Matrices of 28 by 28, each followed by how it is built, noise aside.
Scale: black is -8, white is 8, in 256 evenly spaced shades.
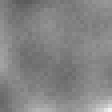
smooth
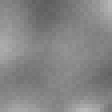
smooth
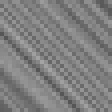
Toeplitz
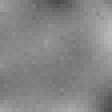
smooth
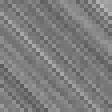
Toeplitz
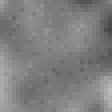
smooth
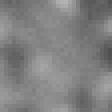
smooth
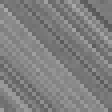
Toeplitz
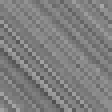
Toeplitz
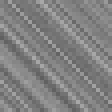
Toeplitz
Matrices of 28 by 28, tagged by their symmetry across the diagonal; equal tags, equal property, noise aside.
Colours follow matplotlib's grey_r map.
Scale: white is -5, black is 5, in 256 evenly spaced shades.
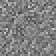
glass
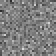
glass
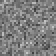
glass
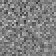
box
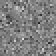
box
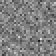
box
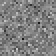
glass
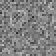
glass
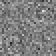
box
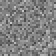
glass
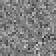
box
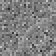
glass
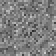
glass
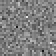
box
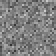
box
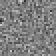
box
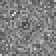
glass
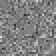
glass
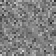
box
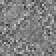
glass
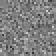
box
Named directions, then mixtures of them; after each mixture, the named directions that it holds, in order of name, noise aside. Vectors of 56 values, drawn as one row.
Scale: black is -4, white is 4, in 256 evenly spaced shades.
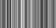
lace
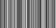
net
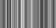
lace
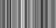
lace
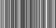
lace, net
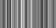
lace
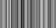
lace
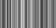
lace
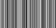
net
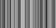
lace, net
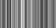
lace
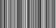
net
